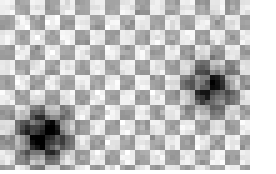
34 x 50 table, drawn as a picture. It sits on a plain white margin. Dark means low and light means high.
Odd rows or columns: none. Dips: two. Ninth with the lowest average: bottom left. Mirror symmetry: none. Average level on the scale: 70%.
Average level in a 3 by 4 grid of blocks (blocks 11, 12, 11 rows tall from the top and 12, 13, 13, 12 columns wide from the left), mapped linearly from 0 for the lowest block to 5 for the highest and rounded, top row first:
5 5 5 5 | 4 5 5 1 | 0 4 5 5
